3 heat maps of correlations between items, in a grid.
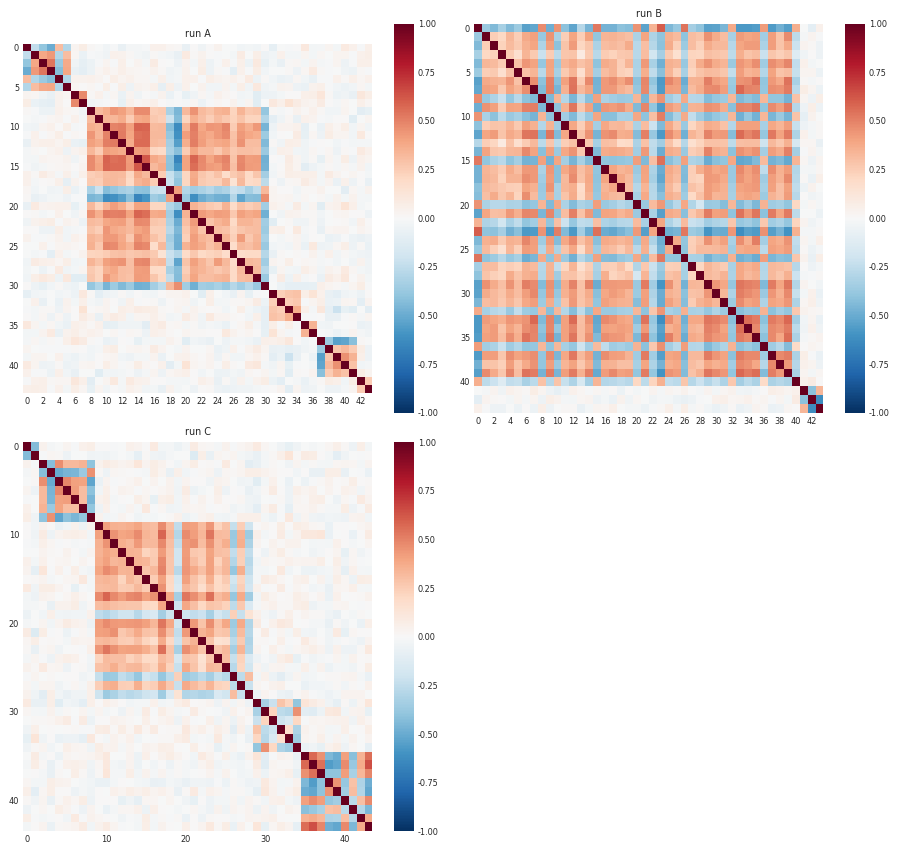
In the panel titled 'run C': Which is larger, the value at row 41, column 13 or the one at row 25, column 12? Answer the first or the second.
the second
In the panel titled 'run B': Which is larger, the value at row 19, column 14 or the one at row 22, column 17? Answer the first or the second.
the first
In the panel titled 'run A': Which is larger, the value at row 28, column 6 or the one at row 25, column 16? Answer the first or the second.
the second
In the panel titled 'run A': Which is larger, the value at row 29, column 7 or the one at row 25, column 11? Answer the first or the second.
the second
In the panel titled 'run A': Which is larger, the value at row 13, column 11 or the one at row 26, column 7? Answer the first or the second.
the first
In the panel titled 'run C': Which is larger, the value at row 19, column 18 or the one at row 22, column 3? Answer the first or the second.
the second
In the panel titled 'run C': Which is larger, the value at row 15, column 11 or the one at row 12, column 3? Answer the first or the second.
the first
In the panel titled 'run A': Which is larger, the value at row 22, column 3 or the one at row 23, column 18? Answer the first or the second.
the first
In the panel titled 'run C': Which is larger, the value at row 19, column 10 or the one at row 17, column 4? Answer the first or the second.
the second
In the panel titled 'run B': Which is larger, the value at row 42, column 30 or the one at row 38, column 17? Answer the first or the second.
the second
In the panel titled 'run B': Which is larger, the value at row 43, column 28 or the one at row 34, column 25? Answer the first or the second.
the second
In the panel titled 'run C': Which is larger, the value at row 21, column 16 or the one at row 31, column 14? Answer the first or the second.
the first
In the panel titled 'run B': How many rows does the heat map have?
44
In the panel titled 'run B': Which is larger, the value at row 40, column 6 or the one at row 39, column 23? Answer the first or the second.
the first
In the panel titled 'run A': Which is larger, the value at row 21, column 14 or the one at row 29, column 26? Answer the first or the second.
the first
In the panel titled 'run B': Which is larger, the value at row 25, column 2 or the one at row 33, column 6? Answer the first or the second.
the second
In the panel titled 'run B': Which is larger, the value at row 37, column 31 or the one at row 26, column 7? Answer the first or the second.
the first
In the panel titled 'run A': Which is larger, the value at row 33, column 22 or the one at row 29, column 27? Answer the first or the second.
the second
